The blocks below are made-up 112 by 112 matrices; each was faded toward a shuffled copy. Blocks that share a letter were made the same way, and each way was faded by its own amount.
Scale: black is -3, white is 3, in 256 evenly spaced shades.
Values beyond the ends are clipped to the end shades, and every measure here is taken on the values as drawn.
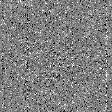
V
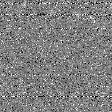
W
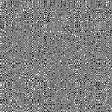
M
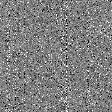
V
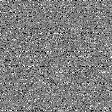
W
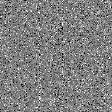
V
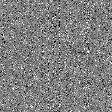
V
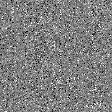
V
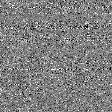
W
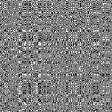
M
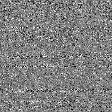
W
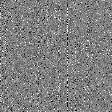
V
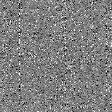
V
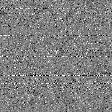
W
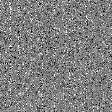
V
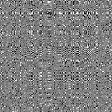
M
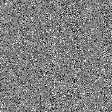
V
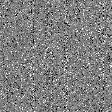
V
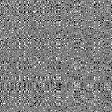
M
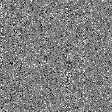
V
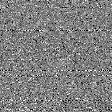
W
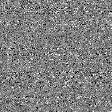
W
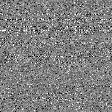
W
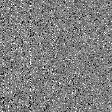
V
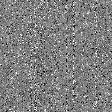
V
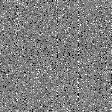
V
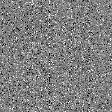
V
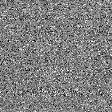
W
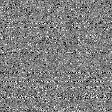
W
